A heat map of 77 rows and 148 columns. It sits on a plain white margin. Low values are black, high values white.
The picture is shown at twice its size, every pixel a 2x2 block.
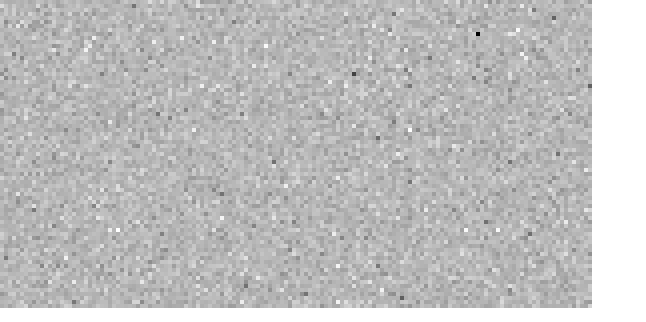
Grain: fine. Mirror symmetry: none. Histogram: heavy tails on both sides. Average level on the scale: 70%. Odd rows or columns: none. Seam: none.
